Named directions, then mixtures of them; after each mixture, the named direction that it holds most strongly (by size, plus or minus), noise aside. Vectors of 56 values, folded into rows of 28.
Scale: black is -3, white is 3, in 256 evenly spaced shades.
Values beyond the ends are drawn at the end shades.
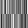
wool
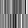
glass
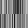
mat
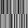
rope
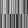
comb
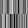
comb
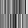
glass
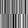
glass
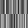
rope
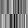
rope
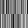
wool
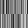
wool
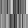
glass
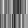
mat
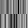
rope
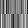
wool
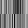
mat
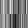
glass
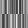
comb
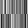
wool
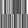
wool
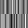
rope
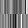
glass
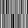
wool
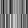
glass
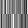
wool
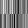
comb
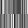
mat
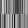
mat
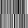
rope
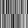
wool
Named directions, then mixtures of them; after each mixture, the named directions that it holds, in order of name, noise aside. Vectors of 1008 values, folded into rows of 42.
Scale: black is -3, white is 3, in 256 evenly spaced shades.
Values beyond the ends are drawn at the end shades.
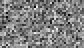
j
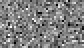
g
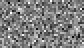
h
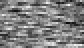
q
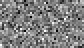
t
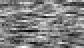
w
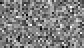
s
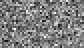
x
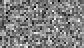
j, s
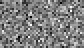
s, t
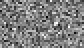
x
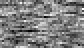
w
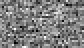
g, w, x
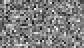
j, s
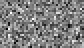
g, h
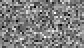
j, x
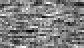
g, q, w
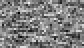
h, t, w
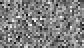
g, s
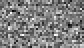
g, h, q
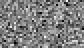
g, x
